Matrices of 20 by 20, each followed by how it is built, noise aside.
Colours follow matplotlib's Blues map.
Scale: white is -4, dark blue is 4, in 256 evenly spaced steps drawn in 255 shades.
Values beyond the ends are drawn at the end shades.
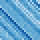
Toeplitz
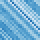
Toeplitz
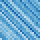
Toeplitz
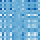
low rank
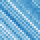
Toeplitz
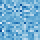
low rank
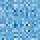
low rank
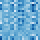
low rank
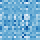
low rank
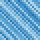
Toeplitz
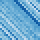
Toeplitz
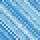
Toeplitz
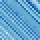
Toeplitz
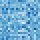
low rank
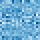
low rank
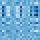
low rank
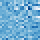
low rank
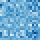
low rank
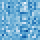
low rank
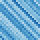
Toeplitz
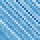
Toeplitz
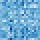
low rank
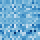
low rank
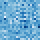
low rank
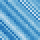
Toeplitz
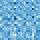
low rank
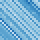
Toeplitz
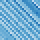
Toeplitz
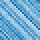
Toeplitz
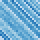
Toeplitz
